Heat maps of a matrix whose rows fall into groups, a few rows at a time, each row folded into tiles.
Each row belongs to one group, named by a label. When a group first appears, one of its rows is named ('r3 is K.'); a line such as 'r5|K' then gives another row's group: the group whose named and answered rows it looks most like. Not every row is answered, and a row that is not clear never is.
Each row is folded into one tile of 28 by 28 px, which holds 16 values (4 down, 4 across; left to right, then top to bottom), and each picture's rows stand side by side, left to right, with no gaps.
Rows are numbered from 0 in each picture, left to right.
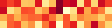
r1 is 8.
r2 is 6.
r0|6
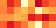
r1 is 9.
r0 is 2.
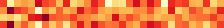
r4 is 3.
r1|9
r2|8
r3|2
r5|2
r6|6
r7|8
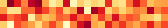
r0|9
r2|8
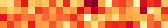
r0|3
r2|8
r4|2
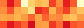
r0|2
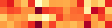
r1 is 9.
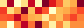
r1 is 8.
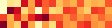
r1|9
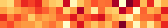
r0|3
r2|8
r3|9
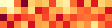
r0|3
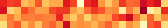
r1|8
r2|2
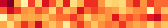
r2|8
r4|3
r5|9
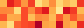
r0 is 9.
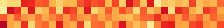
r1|6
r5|8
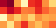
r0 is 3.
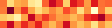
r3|9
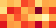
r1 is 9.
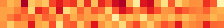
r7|2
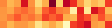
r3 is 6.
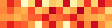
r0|2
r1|8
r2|8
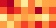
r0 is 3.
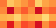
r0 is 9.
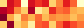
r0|2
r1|6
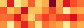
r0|8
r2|9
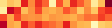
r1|2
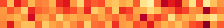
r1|2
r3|6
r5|3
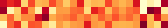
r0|6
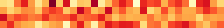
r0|3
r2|8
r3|8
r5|6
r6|2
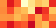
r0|2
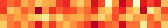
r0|6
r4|2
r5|6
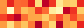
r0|9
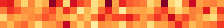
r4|9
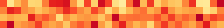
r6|3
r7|3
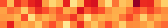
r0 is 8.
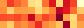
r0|9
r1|3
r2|2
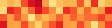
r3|8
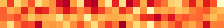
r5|9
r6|3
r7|2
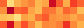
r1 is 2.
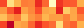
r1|2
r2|6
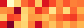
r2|9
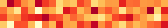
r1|9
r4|9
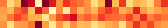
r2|9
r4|8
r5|3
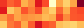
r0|6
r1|2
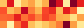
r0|8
